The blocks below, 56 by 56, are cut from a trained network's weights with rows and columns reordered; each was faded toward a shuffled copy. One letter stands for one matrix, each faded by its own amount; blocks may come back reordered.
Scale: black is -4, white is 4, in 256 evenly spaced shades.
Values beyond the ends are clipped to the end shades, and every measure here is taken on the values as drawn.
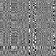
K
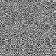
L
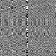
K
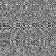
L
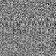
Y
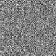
Y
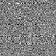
Y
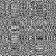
L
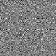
Y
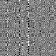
K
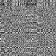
L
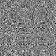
Y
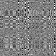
K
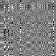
K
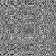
L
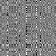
K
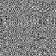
L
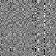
K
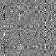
K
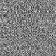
Y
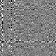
K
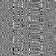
K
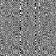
K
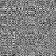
L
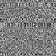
L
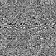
Y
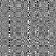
K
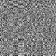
L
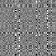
K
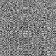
L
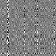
K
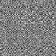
L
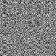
Y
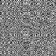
L
